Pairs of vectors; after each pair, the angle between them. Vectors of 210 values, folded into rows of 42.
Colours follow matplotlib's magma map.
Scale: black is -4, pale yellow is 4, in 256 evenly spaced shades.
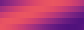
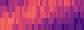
nearly parallel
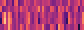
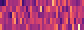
partly opposed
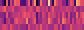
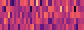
partly opposed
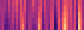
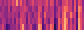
nearly parallel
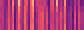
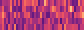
orthogonal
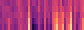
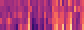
nearly parallel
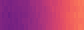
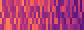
partly opposed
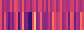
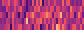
orthogonal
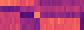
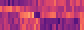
nearly opposite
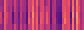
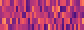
orthogonal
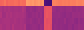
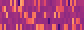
orthogonal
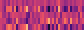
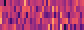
orthogonal
